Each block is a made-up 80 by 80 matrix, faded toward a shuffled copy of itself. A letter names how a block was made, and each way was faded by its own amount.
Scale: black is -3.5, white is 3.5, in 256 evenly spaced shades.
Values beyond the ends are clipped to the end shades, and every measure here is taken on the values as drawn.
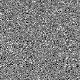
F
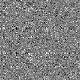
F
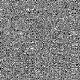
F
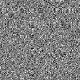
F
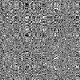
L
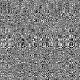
L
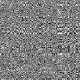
L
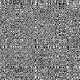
L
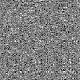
F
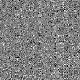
F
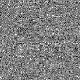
F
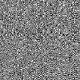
F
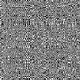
L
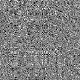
F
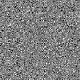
F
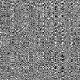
L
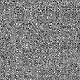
F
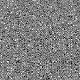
F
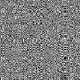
L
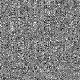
F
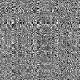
L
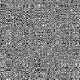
L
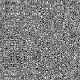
F
